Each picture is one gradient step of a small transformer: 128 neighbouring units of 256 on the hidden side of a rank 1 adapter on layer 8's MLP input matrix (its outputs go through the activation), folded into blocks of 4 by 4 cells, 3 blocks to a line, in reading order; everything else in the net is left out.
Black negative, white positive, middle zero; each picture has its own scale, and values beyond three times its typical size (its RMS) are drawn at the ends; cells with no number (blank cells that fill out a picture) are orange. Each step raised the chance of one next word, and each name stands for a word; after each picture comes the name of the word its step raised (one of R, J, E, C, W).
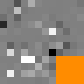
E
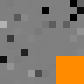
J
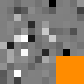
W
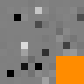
W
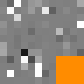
E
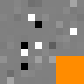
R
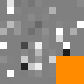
R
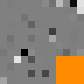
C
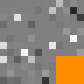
J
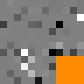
E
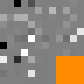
C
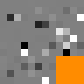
R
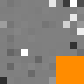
C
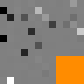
J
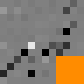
E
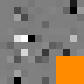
W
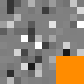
W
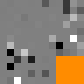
E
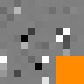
W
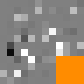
C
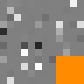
C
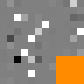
C
